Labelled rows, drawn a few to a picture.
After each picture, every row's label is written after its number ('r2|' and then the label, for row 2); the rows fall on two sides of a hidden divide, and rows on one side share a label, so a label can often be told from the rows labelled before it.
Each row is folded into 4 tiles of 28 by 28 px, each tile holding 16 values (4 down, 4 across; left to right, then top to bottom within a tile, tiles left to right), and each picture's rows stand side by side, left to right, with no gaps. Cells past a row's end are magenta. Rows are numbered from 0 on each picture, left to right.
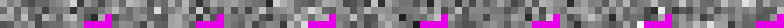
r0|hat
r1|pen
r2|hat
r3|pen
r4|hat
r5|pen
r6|hat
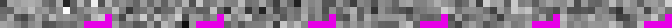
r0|hat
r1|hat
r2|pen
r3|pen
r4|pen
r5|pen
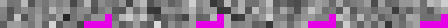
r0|pen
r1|pen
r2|pen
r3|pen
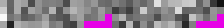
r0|pen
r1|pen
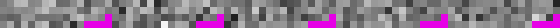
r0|pen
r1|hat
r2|pen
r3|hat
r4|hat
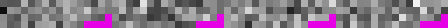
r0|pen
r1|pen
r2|hat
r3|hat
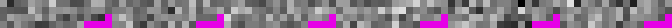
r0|pen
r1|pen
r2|pen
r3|pen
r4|pen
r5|pen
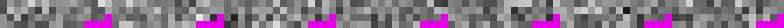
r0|pen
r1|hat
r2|hat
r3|pen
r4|pen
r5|hat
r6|pen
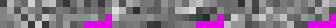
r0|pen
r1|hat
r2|pen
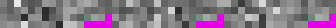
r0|hat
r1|pen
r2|pen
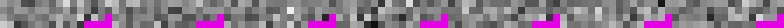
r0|pen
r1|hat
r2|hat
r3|pen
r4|pen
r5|hat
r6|hat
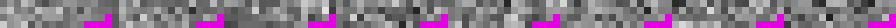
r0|pen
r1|pen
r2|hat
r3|pen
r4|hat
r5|hat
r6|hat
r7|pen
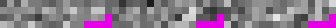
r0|pen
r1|pen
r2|hat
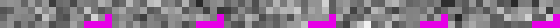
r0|pen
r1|pen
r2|pen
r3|hat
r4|pen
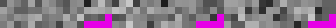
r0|pen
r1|hat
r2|pen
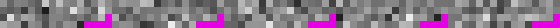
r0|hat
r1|pen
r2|pen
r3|pen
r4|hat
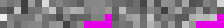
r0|pen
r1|pen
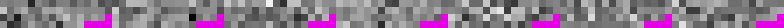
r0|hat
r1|hat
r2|hat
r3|hat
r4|hat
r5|pen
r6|hat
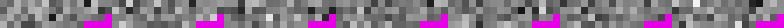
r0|pen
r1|hat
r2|pen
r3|pen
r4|pen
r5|pen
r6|pen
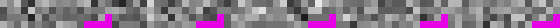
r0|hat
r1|hat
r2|hat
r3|hat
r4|hat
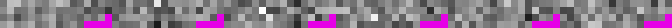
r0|hat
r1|hat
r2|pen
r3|pen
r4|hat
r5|hat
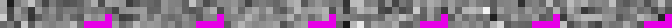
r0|hat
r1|pen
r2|hat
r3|hat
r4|hat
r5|pen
